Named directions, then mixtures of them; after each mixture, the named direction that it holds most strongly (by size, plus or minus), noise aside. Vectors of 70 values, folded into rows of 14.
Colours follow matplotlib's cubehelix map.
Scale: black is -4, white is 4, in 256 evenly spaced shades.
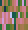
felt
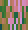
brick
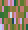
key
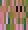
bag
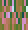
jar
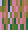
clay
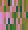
bag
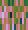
key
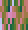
clay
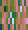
felt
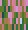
brick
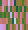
key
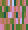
key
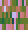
felt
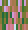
felt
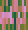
felt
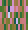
clay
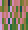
clay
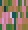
felt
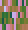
felt
